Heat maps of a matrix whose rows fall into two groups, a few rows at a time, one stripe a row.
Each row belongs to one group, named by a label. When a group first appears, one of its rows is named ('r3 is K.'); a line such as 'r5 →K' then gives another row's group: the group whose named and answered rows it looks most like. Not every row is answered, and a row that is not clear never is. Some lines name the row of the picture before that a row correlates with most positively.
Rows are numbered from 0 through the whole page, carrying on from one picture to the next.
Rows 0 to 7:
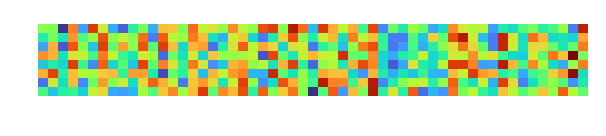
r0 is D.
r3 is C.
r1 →D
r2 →D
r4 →D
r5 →C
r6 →D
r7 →D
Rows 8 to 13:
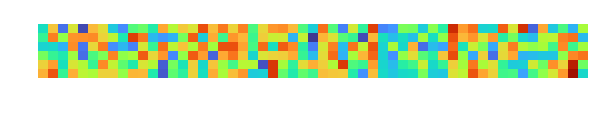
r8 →D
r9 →C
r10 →D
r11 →D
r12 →C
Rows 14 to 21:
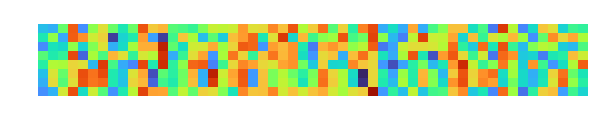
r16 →D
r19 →C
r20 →C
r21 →D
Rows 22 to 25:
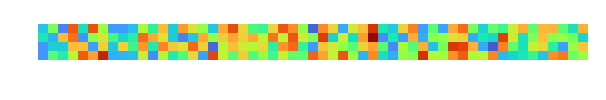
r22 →D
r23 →D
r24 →D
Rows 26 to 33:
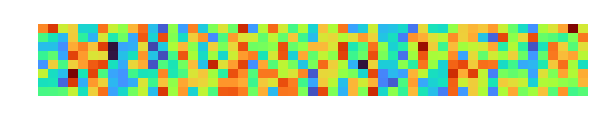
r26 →C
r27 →D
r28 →C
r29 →C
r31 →D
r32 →D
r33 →D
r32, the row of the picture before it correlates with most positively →22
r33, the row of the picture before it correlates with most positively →22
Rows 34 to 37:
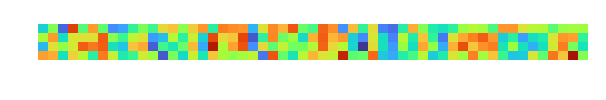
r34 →D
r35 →C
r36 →C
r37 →C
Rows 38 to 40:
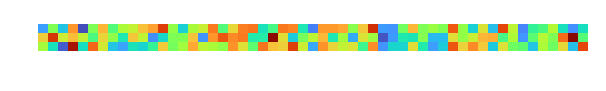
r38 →D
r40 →D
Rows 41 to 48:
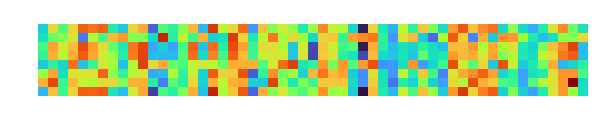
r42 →D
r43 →C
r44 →C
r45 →D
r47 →C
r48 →C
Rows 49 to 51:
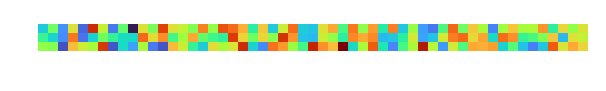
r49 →D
